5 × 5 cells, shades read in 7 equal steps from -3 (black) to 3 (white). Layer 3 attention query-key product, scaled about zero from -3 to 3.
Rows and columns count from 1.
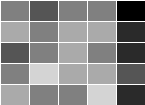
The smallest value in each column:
-1 -1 0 0 -3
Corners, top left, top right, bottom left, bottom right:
0 -3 1 -2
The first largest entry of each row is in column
1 1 3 2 4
